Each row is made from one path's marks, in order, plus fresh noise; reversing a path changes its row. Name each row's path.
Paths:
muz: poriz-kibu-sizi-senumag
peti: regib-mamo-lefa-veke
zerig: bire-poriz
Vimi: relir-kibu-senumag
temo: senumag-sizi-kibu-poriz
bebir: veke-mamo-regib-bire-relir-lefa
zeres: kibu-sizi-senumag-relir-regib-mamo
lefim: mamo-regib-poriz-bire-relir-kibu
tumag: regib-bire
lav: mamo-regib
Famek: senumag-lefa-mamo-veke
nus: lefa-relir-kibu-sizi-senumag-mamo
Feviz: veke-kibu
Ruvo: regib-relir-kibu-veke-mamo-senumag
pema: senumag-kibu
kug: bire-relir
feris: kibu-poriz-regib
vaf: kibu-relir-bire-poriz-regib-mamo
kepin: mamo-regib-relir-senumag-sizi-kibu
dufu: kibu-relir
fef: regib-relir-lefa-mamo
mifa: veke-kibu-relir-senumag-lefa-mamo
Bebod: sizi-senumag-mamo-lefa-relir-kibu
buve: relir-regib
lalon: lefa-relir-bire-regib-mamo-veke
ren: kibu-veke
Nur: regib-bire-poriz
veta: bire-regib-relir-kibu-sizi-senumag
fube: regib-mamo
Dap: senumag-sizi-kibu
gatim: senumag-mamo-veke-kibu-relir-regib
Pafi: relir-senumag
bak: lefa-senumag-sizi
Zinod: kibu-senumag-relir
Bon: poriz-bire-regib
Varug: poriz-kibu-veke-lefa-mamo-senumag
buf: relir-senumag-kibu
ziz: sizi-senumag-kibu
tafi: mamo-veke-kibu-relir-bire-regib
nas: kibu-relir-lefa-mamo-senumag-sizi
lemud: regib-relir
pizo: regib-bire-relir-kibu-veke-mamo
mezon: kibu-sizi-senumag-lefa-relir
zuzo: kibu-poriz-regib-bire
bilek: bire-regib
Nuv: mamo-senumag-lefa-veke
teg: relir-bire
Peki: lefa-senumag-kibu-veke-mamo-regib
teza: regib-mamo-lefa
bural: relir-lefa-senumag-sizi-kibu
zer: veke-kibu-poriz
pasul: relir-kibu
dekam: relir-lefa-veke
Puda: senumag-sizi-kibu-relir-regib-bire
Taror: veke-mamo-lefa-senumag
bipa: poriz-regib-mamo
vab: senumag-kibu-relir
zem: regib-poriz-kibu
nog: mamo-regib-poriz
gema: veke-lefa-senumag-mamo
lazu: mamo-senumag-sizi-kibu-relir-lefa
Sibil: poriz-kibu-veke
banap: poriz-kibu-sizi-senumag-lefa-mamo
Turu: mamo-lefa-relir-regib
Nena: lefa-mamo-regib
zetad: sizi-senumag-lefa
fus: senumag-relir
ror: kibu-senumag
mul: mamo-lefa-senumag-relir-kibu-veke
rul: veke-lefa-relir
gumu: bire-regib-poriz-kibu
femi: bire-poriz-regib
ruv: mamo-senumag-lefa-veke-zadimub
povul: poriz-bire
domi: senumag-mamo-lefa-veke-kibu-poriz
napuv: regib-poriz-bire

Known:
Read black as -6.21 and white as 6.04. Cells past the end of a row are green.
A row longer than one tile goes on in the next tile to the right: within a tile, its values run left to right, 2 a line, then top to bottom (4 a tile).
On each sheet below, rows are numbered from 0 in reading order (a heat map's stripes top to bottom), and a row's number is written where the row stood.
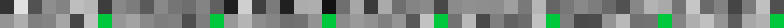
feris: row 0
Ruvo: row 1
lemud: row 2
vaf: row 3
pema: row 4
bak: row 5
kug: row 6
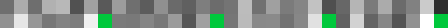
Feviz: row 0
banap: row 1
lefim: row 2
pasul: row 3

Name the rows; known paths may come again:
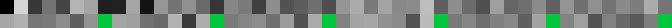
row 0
buve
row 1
lav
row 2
fef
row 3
domi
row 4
nus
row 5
ror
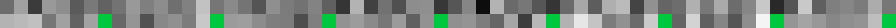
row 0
lalon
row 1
bural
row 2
Ruvo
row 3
Turu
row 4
fube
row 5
ren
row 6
pasul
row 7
Puda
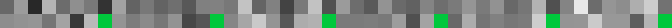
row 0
bipa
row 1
Taror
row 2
kug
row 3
banap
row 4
Bebod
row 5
Nur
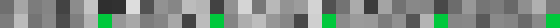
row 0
vab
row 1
feris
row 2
zer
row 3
vaf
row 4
veta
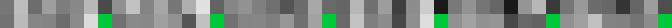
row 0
lefim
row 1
temo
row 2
lazu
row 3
dufu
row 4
fus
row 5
rul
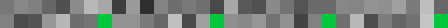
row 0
bak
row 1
Nena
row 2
gema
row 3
pema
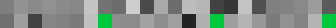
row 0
ziz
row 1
nog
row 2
tafi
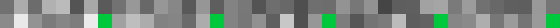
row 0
Feviz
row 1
mul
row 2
teza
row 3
zetad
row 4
bebir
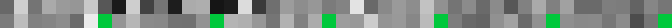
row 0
gumu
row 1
lemud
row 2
bilek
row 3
napuv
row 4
nas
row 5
Varug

